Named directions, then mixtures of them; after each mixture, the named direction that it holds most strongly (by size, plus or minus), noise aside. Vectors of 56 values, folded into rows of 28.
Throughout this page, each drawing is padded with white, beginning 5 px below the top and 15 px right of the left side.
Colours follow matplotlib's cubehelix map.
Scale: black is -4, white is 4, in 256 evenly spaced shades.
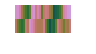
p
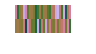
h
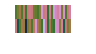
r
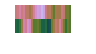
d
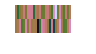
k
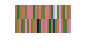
k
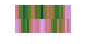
d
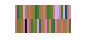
h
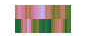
d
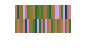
h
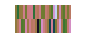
k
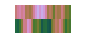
d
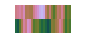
d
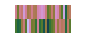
d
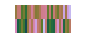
r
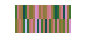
h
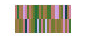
h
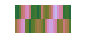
p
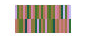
h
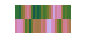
p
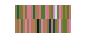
k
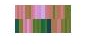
d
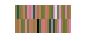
k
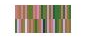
r
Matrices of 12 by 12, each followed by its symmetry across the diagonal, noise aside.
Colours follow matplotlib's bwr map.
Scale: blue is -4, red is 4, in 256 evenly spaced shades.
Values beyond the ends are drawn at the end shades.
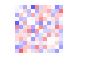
symmetric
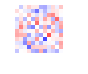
antisymmetric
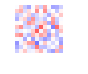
symmetric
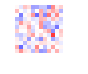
neither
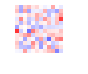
neither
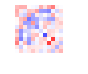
symmetric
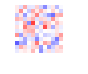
neither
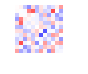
symmetric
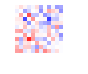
antisymmetric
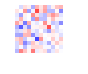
antisymmetric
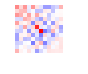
symmetric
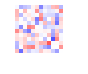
antisymmetric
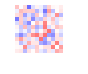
symmetric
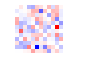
antisymmetric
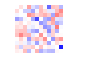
neither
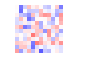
neither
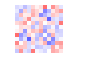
symmetric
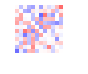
antisymmetric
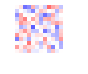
neither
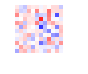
neither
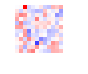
neither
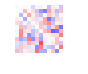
antisymmetric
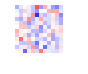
neither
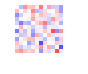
antisymmetric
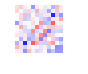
symmetric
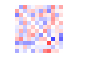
antisymmetric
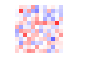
neither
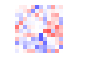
antisymmetric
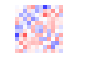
symmetric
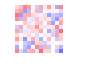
symmetric
